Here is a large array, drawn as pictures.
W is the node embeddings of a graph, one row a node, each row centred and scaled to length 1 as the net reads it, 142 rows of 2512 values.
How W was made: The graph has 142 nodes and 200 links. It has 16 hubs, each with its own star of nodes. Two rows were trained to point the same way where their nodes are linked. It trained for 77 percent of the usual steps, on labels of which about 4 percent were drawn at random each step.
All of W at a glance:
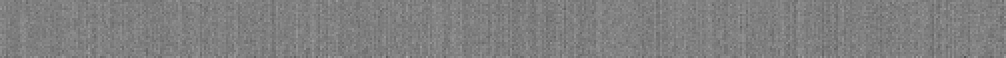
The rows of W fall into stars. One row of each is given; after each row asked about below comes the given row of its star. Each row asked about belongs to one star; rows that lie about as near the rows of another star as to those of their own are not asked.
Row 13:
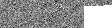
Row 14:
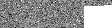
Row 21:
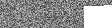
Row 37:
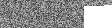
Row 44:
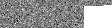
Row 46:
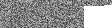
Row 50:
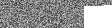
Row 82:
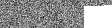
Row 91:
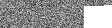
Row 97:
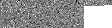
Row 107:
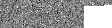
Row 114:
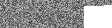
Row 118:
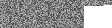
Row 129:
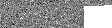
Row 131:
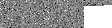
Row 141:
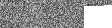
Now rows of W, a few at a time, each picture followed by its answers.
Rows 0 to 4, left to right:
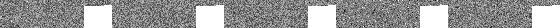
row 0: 21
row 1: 50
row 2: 118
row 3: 50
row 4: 44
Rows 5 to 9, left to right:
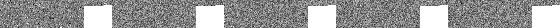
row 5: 141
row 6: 13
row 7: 37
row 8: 44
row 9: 82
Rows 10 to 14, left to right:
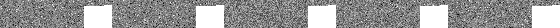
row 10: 114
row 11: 91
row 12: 114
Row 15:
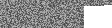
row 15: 91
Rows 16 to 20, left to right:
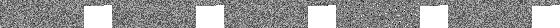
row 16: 50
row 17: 97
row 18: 131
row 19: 44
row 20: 44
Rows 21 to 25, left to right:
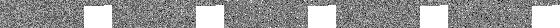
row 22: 13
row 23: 46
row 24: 44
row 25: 114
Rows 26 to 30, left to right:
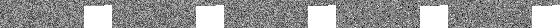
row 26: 107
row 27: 13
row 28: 129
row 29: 118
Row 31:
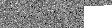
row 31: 82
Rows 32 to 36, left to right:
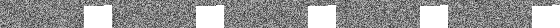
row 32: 129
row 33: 141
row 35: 118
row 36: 37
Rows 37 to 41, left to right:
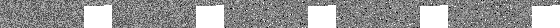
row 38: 82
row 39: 91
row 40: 131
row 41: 13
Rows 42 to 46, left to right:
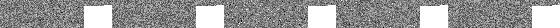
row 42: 131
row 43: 141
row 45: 13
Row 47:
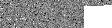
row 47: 129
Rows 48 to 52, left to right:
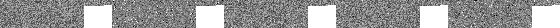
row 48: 97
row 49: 21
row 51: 129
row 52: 37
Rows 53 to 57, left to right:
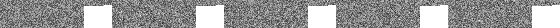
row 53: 13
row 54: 129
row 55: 46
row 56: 141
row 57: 14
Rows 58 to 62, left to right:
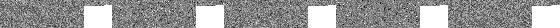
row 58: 46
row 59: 13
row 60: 82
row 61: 118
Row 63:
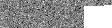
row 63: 14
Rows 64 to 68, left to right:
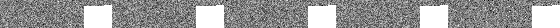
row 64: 50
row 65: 14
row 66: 50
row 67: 13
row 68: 14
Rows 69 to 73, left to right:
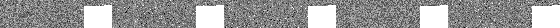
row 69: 114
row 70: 107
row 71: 131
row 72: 21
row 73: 46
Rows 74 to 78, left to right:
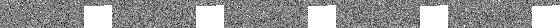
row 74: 91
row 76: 82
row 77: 91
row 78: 114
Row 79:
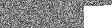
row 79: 131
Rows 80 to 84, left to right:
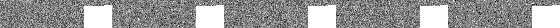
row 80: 46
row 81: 114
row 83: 82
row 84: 50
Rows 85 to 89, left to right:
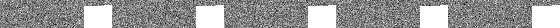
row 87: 141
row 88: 131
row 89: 50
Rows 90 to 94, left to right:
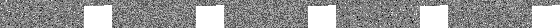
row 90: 114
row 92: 131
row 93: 21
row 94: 114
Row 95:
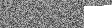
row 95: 114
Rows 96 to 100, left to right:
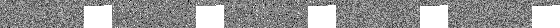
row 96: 82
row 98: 141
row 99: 21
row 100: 141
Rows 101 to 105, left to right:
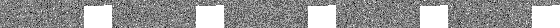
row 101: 50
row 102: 129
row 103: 129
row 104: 91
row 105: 97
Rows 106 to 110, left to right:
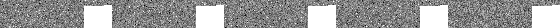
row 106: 44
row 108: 107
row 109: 97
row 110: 82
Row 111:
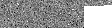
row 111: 37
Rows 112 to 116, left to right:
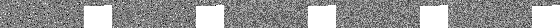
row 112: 91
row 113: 141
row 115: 44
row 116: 118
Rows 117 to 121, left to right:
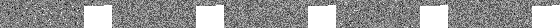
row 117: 118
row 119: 13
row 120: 14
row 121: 14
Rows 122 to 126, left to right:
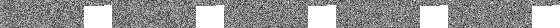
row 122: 14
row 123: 82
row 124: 118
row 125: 131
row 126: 14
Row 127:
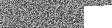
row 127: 50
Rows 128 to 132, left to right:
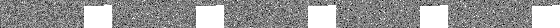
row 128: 118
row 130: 14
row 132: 14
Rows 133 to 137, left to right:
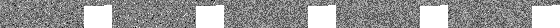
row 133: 114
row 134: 21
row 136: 107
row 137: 13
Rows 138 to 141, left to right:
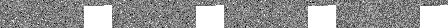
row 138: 97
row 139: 129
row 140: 21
